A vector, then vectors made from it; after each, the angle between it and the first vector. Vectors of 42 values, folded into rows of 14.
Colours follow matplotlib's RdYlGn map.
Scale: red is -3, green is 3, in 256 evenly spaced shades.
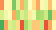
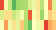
partly aligned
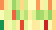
nearly parallel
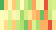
orthogonal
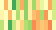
partly aligned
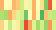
orthogonal
